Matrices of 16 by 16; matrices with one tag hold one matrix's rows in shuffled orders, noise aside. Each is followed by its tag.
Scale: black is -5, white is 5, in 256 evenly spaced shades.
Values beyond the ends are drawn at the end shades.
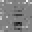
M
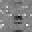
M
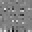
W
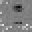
M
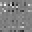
W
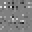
W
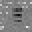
M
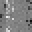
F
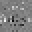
W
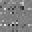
W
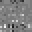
W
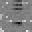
M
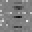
M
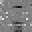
M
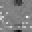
M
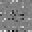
W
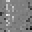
F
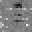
M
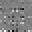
W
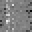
F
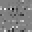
W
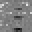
M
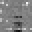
M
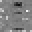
M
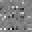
W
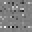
W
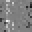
F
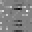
M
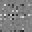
W
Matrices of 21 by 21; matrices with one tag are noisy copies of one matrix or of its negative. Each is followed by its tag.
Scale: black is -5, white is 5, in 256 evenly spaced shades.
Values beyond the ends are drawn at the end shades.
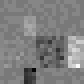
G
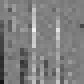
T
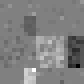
G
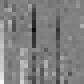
T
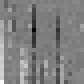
T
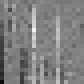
T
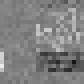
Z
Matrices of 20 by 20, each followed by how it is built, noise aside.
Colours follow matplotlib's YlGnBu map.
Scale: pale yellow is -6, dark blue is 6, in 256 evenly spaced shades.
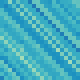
Toeplitz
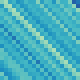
Toeplitz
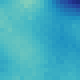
smooth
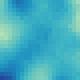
smooth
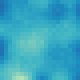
smooth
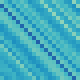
Toeplitz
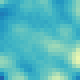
smooth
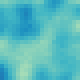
smooth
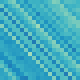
Toeplitz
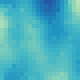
smooth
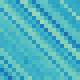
Toeplitz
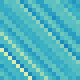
Toeplitz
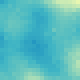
smooth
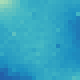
smooth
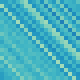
Toeplitz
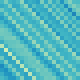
Toeplitz
